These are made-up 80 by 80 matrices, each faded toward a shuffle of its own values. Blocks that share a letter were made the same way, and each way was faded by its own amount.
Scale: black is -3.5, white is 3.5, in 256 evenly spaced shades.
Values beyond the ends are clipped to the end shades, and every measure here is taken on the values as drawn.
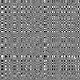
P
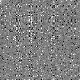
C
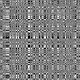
P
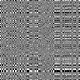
P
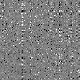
C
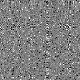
C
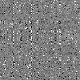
C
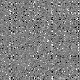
C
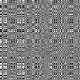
P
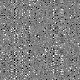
C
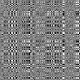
P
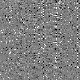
C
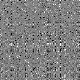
C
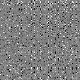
C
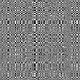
P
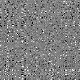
C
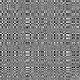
P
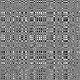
P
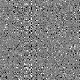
C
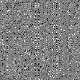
C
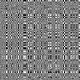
P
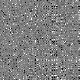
C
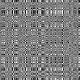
P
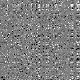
C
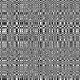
P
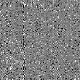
C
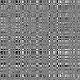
P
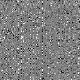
C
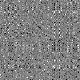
C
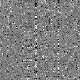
C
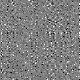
C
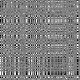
P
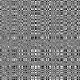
P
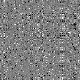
C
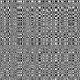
P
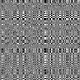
P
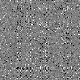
C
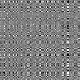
P
